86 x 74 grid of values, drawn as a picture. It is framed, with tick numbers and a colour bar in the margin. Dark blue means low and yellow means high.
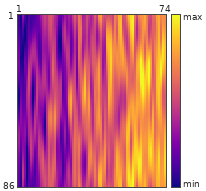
The top left is the ninth with the lowest average. Streaks run downward. The field climbs toward the right.
